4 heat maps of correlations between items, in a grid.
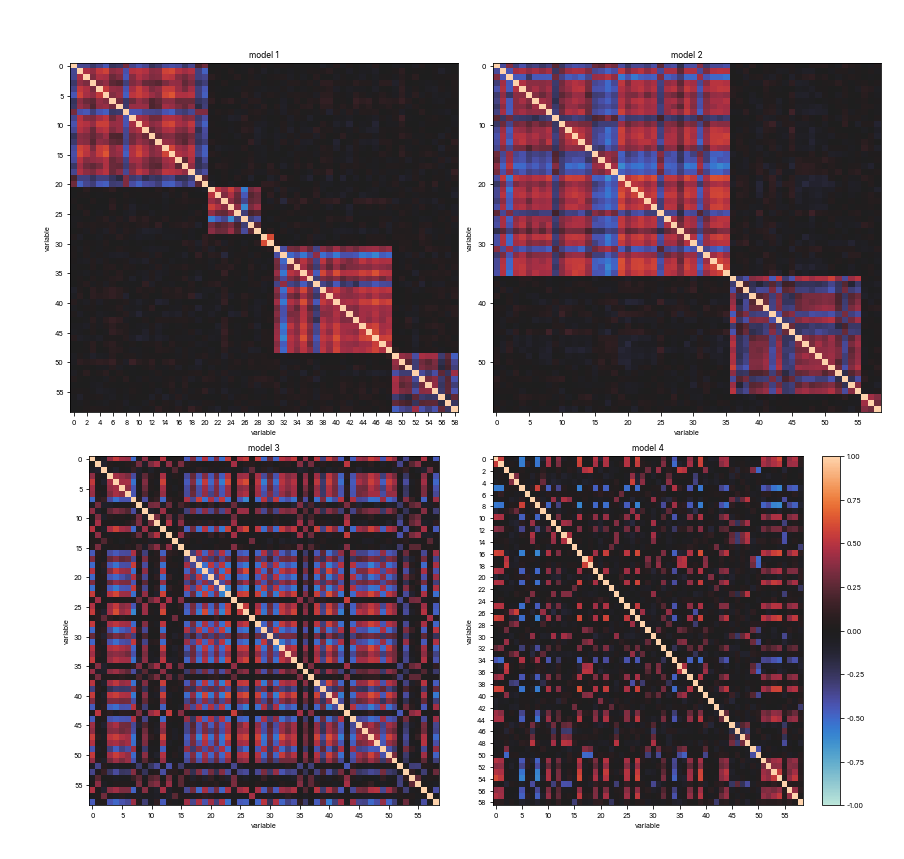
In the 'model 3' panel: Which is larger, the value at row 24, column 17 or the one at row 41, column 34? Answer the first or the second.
the second
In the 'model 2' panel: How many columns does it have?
59
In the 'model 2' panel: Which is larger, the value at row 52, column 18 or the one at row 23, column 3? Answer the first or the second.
the second
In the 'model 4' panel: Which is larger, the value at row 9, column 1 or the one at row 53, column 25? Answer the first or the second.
the second
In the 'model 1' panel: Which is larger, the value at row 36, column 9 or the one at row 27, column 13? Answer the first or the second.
the second
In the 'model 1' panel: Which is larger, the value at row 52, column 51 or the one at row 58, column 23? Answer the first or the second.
the second
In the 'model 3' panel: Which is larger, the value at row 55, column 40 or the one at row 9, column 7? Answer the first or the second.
the first
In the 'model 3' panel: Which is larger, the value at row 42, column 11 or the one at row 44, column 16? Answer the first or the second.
the second
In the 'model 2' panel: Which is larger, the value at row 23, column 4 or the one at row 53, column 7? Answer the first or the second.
the first
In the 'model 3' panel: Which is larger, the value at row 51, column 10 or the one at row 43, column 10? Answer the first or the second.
the second
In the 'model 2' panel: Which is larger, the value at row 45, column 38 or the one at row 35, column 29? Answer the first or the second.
the second
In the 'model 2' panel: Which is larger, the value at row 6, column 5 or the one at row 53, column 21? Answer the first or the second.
the first
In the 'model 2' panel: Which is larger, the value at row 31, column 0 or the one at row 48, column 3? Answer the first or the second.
the first
